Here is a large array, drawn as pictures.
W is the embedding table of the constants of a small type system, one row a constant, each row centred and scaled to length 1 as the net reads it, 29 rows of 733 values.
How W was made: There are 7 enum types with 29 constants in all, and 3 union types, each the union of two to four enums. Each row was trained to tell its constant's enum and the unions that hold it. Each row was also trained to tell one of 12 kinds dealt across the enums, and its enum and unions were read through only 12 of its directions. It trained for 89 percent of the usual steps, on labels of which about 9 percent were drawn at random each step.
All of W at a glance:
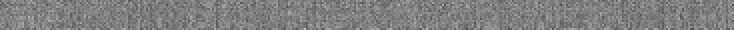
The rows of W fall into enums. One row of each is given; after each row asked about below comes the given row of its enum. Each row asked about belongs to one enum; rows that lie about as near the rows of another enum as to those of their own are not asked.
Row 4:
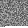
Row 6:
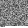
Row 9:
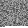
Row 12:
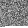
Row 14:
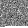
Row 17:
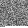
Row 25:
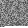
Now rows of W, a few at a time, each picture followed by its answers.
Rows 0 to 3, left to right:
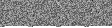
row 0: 9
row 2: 25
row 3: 25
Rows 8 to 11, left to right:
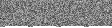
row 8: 17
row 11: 25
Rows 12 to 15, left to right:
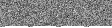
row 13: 25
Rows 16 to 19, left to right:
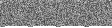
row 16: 14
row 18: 14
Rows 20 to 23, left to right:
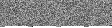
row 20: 17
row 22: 12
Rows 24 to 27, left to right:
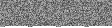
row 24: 12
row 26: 12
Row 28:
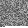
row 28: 17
